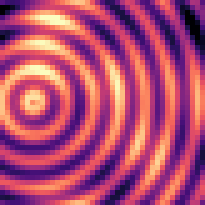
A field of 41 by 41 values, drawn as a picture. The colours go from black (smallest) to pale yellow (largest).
No row or column stands out. Concentric rings centre on the middle left. The ninth with the lowest average is the top right. On average the colour sits 50% of the way up the scale.
